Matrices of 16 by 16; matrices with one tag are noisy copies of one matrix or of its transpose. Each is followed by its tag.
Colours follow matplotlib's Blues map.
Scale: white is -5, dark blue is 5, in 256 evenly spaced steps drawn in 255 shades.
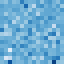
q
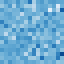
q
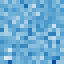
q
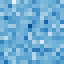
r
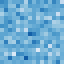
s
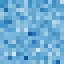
s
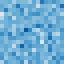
r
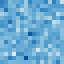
s
